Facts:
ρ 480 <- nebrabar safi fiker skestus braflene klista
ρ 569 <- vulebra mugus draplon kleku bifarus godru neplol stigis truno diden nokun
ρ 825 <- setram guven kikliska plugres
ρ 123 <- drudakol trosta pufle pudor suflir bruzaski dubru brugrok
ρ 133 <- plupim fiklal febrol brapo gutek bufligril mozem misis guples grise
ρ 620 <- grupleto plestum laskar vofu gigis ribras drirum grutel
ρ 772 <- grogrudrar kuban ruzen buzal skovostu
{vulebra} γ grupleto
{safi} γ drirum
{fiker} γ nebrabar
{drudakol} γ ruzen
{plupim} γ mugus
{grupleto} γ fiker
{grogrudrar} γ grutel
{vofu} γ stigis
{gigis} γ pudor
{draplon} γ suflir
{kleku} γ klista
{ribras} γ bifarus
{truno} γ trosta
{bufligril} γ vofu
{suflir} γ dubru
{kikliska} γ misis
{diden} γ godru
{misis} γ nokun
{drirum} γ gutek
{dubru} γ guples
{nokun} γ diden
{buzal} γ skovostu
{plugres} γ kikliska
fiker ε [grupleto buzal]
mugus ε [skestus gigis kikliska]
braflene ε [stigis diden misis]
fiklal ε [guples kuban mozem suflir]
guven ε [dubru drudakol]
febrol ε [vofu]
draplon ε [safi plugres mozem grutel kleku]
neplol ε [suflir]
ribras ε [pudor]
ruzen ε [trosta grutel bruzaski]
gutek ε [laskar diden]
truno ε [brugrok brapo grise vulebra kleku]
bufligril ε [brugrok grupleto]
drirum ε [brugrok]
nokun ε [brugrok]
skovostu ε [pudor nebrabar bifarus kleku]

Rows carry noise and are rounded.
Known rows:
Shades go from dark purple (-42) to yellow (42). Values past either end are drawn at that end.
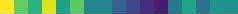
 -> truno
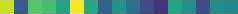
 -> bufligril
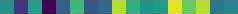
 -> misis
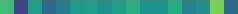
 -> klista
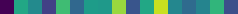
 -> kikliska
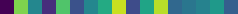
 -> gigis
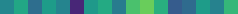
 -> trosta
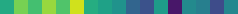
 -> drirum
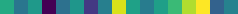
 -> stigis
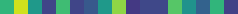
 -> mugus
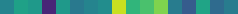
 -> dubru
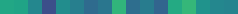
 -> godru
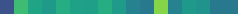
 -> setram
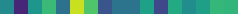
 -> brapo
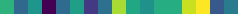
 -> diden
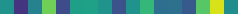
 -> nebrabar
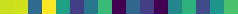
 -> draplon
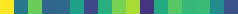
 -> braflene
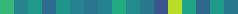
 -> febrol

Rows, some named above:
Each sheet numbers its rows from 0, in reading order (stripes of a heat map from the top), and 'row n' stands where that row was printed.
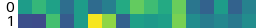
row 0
pufle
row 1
buzal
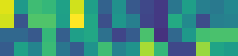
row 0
nokun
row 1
bufligril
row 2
kleku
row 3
pudor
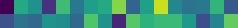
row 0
kikliska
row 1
kuban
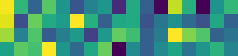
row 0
fiklal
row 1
fiker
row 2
gutek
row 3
skovostu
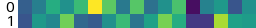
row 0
grupleto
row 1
pudor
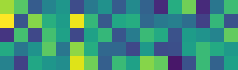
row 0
neplol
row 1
fiker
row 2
grutel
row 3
vulebra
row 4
brugrok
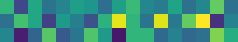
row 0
klista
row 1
laskar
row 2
safi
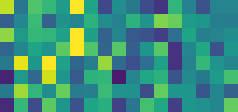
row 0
bufligril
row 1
grogrudrar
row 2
nokun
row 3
grupleto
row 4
ribras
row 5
plugres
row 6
guven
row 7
grutel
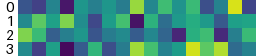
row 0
skestus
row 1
ruzen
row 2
neplol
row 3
misis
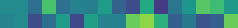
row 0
bifarus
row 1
suflir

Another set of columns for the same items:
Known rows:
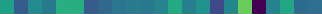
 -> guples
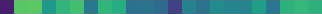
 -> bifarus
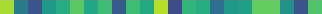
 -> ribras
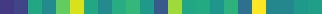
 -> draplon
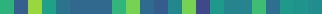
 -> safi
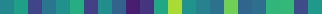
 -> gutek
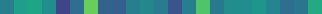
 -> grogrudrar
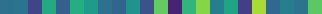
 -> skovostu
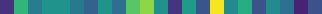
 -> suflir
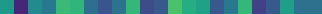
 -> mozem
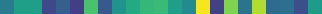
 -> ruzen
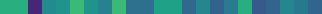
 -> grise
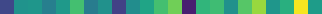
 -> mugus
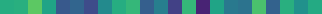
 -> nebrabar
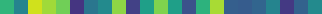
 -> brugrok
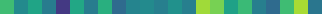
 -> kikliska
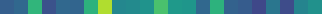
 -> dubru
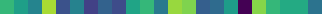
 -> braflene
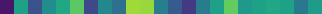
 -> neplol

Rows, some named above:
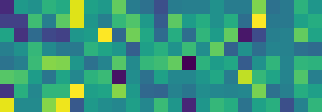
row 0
kleku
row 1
draplon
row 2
guven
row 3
pufle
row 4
nokun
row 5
gigis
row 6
kleku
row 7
drirum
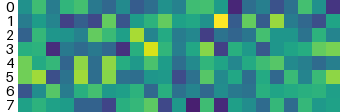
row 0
misis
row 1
ruzen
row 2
vulebra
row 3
fiker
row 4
grutel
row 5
grupleto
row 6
godru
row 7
nebrabar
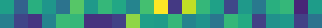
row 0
pudor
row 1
fiklal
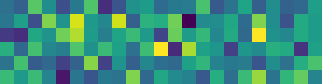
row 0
kuban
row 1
truno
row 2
draplon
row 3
pudor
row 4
buzal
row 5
skestus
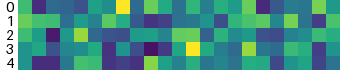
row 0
guven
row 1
laskar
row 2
bufligril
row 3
gutek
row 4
fiklal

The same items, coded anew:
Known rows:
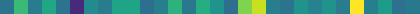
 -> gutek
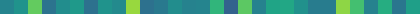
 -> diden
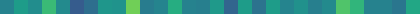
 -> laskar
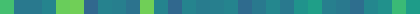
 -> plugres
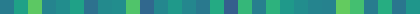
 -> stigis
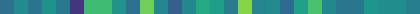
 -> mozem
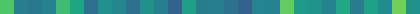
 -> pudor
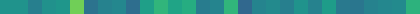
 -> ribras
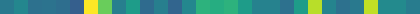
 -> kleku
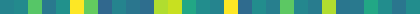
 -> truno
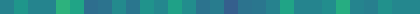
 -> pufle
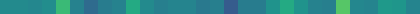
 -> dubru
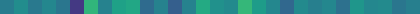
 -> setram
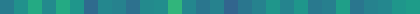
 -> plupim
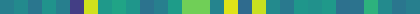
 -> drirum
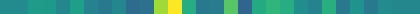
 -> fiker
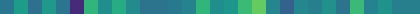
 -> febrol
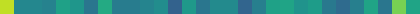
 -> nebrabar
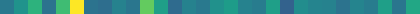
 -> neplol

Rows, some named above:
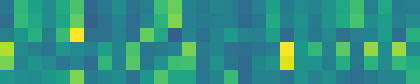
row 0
guven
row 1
guven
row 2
neplol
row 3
brugrok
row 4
grupleto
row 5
ribras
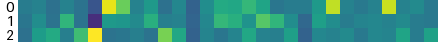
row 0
kleku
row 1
grogrudrar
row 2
neplol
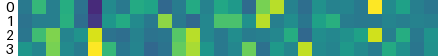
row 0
gutek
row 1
kuban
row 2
mugus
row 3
nokun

